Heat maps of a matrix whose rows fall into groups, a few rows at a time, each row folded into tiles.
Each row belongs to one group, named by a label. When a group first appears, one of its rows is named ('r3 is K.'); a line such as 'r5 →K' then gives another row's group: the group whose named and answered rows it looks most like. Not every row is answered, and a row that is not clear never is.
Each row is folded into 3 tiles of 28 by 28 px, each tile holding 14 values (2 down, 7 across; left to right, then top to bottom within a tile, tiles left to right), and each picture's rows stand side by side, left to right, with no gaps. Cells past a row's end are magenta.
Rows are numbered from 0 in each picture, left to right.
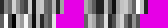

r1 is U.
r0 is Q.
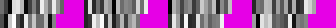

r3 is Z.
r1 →Z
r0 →Z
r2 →Q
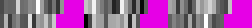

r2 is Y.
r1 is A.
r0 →Q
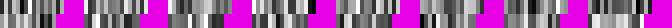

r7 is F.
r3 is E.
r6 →U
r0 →Q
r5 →E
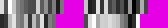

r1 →F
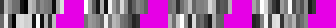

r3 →A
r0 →Q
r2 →Z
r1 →Y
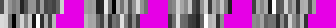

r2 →E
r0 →Q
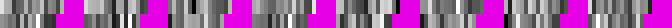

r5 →A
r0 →Y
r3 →Y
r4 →E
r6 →A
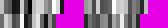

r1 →Y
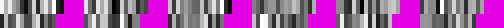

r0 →E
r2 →E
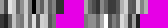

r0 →A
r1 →U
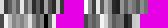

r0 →F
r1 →F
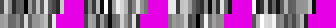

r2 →E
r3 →F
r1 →U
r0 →Q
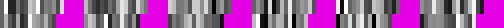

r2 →Y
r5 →E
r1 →U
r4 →A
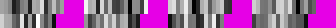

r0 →U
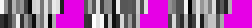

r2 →Q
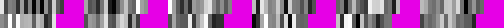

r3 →A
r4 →Z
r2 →Y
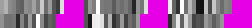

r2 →F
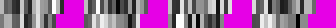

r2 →Z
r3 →F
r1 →F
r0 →U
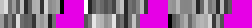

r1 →F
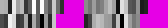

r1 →A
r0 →Z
